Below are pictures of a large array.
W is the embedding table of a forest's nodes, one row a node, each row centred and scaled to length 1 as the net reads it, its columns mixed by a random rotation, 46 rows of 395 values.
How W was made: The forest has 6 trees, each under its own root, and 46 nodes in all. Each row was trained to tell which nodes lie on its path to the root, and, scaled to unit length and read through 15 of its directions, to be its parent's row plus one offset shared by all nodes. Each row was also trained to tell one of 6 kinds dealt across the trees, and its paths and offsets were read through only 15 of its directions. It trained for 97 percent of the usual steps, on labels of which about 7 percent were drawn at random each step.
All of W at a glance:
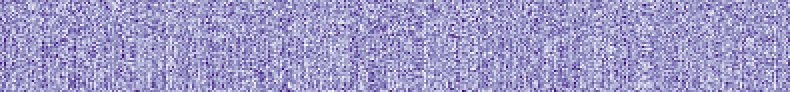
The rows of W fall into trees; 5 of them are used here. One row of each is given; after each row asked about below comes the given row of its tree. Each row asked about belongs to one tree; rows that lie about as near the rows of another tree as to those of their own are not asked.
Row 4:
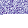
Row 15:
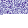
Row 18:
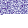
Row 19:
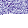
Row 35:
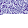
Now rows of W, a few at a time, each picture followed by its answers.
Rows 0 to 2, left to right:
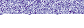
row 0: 35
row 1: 15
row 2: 4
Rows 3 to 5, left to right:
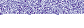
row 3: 4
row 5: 15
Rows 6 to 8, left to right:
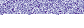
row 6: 19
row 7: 15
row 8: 4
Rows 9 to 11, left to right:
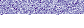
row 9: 18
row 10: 35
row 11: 15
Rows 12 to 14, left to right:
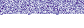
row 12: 18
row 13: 35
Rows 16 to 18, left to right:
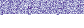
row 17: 4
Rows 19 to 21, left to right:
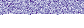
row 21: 15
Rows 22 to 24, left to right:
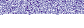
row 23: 15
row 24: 15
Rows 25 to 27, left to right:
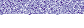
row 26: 18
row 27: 35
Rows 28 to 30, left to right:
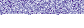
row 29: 4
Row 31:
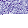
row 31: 19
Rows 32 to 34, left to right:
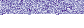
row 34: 18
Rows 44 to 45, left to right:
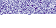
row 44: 18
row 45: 35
